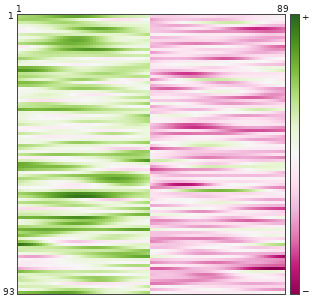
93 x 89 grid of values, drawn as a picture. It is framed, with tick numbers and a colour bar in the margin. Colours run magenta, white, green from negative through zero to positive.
Average level on the scale: 50%. Seam: vertical, 50% of the way across, the left part higher. Grain: streaks across.
